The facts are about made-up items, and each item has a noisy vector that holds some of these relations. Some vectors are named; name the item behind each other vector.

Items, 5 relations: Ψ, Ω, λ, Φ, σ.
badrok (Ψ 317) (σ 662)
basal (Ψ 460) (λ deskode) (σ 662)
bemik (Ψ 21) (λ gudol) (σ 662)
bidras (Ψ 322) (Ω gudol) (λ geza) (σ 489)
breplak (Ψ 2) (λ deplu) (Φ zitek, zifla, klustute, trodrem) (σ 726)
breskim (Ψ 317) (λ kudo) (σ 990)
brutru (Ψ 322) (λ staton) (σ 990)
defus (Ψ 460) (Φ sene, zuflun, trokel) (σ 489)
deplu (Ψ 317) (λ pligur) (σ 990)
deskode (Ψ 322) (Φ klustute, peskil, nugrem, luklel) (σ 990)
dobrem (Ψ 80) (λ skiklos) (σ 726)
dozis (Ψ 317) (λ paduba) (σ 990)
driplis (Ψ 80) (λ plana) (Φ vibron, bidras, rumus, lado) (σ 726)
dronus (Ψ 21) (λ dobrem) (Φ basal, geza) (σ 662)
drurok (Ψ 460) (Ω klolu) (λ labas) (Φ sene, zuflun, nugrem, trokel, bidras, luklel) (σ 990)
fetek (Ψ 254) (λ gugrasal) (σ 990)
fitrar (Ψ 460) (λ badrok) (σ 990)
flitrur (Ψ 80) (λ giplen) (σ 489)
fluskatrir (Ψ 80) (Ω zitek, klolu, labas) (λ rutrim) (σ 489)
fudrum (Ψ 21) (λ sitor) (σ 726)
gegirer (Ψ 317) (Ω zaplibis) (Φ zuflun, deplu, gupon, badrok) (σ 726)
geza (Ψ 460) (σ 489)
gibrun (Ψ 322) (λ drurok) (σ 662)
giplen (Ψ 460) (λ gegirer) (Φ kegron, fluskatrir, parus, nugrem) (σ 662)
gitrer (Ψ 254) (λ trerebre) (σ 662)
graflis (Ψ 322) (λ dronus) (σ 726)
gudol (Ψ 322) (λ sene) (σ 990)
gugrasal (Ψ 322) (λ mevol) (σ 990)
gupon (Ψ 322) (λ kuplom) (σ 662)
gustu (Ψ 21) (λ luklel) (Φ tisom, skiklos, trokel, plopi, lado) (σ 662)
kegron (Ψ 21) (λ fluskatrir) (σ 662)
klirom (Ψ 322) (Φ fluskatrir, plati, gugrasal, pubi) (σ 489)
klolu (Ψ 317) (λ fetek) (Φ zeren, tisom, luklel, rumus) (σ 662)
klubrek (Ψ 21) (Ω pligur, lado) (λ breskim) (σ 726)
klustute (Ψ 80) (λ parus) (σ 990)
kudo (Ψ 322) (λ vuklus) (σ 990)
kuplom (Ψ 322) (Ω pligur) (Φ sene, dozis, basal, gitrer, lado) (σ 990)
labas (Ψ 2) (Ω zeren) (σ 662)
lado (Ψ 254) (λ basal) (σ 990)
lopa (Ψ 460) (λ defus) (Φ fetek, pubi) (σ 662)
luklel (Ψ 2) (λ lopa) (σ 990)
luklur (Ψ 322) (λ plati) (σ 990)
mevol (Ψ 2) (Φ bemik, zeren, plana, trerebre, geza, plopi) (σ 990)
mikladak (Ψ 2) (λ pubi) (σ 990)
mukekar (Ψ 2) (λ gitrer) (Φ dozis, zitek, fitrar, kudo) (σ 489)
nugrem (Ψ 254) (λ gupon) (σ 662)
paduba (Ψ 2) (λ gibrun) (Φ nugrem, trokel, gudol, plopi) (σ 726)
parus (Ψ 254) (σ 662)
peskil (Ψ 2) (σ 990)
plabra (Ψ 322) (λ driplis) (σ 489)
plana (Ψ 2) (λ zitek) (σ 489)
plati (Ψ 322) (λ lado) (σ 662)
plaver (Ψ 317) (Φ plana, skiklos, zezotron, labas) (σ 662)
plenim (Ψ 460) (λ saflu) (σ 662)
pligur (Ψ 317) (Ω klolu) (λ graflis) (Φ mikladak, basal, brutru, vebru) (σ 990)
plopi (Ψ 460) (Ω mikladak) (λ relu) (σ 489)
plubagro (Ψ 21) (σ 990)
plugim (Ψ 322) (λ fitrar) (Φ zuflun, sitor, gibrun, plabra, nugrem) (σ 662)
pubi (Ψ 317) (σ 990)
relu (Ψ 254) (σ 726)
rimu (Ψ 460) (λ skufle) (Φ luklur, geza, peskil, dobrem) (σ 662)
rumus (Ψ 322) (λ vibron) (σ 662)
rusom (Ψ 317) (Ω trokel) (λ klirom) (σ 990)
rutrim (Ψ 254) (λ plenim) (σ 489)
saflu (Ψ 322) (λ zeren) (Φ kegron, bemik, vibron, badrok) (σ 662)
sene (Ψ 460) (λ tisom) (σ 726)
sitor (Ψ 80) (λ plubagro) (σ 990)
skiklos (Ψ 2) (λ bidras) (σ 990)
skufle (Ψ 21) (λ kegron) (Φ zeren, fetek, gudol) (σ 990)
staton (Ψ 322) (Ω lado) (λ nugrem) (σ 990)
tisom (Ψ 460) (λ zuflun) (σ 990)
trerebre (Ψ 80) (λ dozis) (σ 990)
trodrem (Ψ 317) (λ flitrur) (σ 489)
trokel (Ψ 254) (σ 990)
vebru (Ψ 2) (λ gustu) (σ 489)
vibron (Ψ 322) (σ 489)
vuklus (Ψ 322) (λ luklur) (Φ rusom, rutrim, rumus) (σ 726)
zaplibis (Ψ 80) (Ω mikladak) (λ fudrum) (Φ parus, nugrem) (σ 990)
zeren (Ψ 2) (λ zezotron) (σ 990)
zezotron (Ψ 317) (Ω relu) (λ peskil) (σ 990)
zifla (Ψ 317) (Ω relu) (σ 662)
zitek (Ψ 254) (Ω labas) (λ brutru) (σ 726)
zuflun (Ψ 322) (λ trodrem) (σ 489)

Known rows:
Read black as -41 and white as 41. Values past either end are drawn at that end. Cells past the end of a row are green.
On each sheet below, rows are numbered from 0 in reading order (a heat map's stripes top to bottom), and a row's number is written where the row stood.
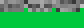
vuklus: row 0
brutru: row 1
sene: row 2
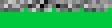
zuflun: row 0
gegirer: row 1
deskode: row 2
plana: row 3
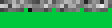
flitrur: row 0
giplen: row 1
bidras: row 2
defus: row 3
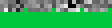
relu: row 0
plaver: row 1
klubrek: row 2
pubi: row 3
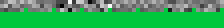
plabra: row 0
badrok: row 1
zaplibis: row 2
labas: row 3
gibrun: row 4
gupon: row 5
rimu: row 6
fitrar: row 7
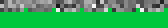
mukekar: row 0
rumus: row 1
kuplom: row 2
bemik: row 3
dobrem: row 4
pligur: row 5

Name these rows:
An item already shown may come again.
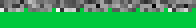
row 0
pligur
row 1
badrok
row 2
lado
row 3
klolu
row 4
gitrer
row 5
klolu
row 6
staton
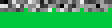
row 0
fluskatrir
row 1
fudrum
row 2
mikladak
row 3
klolu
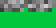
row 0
plugim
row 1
geza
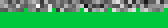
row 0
parus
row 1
gustu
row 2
paduba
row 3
kuplom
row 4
plubagro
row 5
zeren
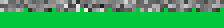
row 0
pubi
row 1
basal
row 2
dronus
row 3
staton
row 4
klirom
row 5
trokel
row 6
geza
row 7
lopa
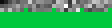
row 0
drurok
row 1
graflis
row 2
kegron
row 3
plabra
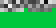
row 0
skufle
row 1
plopi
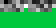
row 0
labas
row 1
zitek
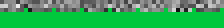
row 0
rutrim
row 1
giplen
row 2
saflu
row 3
driplis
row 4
breplak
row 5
peskil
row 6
zifla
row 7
flitrur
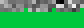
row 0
badrok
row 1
fetek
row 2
fluskatrir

